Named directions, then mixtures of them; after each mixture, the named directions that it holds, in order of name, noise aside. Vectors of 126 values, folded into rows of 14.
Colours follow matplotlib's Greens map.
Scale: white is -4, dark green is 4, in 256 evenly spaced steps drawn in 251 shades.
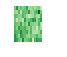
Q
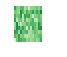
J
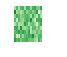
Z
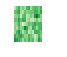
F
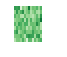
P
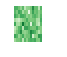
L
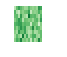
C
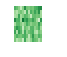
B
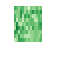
J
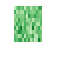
C, F, Z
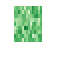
F, L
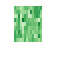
B, C, F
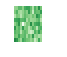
F, L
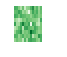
L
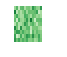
Z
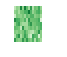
L, P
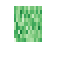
J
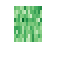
B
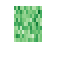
Z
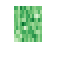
F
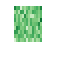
B, J, P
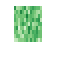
C, F, Q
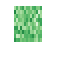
Z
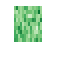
B, Q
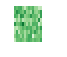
B, L, Z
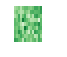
B, F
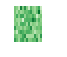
F, P, Q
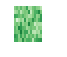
Q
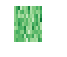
C, F, P
